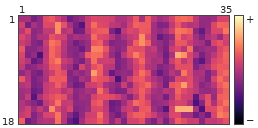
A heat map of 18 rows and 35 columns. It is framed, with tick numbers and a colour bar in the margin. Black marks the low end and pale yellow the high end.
No single row or column stands out from its neighbours. Upright stripes repeat 5 times across the table. An odd patch, rougher than its surroundings, sits in the bottom right. No seam splits the table. On average the colour sits 50% of the way up the scale.
